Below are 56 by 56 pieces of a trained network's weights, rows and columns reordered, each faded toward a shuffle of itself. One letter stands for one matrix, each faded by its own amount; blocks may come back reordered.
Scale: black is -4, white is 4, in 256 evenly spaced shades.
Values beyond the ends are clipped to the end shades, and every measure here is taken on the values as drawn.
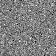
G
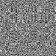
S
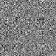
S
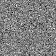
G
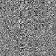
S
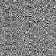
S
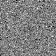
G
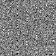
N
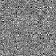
S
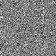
N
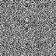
S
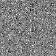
N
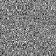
S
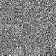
S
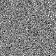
N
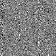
N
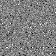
G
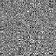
S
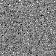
G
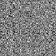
S
